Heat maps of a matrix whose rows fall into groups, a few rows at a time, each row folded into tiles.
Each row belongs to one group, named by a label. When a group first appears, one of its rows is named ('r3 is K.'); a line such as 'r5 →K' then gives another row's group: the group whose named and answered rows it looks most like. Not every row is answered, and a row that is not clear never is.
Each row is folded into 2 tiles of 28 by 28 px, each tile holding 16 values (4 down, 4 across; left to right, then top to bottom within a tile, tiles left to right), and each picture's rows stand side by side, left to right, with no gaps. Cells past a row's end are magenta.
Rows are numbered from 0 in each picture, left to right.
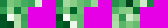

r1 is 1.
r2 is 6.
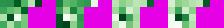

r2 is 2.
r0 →6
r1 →1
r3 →2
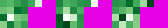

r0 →1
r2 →6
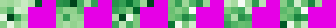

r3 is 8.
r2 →6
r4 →8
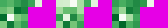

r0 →1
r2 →1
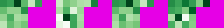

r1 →2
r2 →6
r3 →6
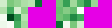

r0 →2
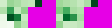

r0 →2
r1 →2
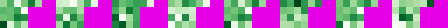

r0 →8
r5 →6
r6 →8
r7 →2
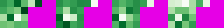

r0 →6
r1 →1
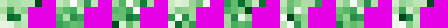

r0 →2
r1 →8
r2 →8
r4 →6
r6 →8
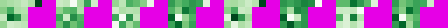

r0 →2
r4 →2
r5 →1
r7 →1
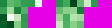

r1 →6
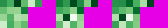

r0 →6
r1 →6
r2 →6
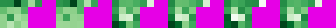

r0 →6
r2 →1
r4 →1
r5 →1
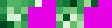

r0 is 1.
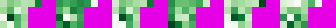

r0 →2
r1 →1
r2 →2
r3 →1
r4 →2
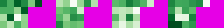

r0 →6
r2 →8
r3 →1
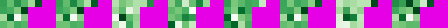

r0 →6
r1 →6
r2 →2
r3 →8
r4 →1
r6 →2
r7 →6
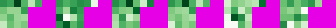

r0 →6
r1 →1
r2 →6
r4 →2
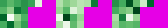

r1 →2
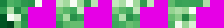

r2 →8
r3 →8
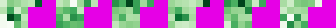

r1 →8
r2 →6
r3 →2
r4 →6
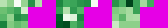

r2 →6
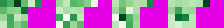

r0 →6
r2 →2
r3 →2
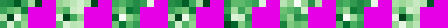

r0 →6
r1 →2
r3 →6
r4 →1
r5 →8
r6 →1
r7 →2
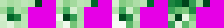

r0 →2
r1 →2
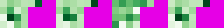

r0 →2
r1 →2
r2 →8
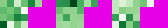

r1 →6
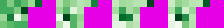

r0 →6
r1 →2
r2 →2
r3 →2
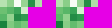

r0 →8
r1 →8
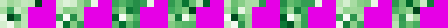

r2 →1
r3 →6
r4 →2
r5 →1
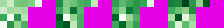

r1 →1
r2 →1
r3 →6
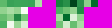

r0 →8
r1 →6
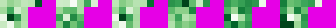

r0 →2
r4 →1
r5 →1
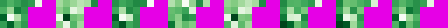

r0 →1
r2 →1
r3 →8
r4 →2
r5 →1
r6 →1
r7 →1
